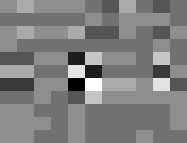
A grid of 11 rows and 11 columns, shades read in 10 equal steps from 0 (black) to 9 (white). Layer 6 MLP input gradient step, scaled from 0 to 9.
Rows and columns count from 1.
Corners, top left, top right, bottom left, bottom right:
5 4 5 4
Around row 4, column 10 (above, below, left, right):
3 7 4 4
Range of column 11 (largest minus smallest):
2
